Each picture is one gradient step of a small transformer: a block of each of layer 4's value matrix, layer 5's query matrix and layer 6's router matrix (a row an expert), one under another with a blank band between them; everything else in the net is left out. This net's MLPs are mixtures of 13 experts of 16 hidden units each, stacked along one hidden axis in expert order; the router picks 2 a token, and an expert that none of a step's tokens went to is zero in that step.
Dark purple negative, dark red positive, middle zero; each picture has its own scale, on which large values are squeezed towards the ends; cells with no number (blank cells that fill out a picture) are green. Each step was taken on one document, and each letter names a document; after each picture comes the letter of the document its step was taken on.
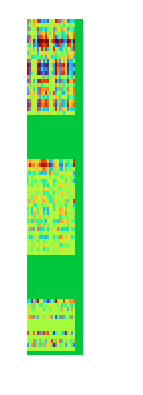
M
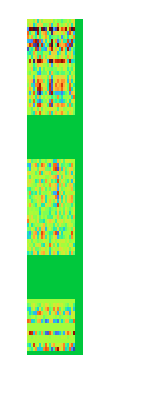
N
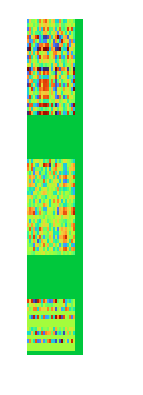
M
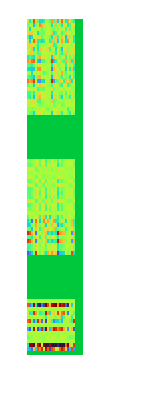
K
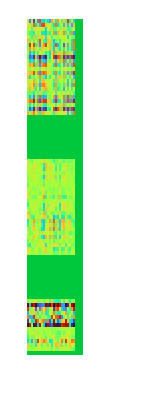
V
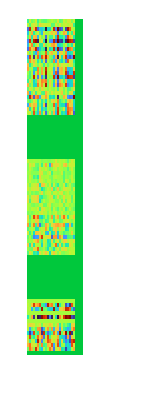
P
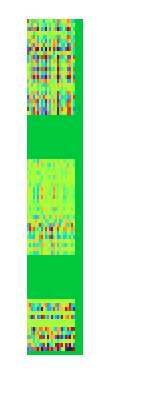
P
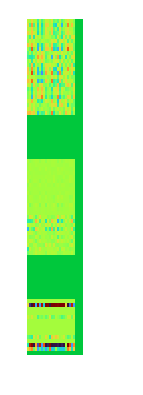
K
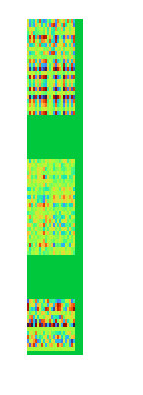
V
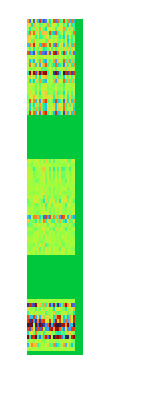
V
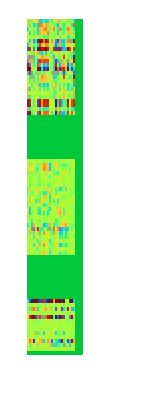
M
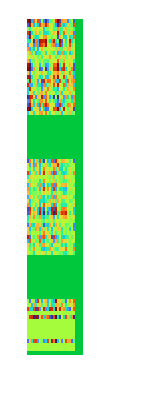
M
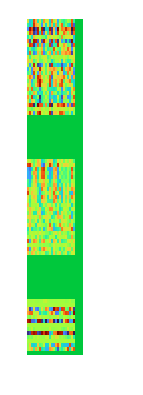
N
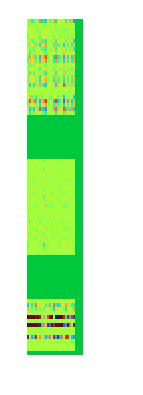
V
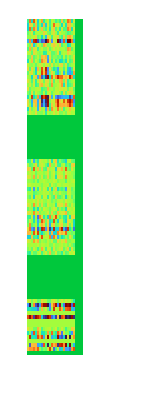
P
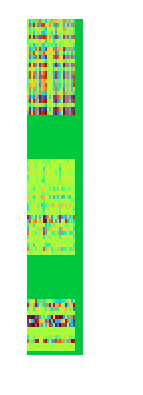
V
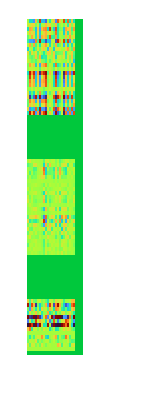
V
